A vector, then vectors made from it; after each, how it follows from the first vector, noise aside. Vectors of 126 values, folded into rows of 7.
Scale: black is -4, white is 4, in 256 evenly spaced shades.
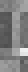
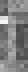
reversed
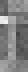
reversed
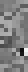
sign-scrambled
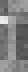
reversed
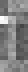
reversed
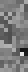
sign-scrambled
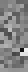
sign-scrambled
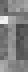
reversed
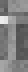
reversed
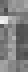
reversed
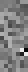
sign-scrambled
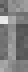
reversed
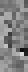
sign-scrambled
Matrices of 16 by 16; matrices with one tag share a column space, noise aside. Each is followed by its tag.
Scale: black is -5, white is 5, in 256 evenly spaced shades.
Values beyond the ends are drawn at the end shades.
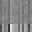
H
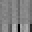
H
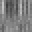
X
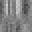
X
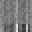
H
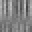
X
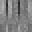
X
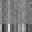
H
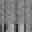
H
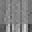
H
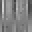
X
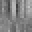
X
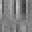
X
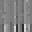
H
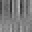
X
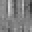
X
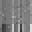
H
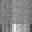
H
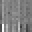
H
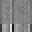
H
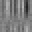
X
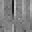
X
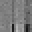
H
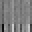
H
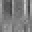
X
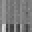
H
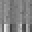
H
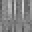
X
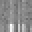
H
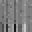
H
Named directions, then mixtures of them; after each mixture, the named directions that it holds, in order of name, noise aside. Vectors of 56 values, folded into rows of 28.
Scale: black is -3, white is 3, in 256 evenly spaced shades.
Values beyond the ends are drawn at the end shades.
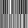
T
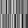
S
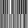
T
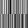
S, T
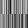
S, T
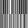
T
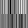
S, T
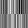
S, T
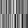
S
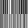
T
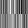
S, T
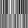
S, T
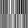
S, T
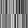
S, T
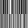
T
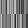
S, T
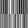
S, T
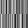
S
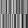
S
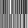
T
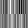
S, T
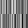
S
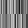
S, T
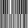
T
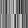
S, T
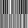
T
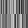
S, T
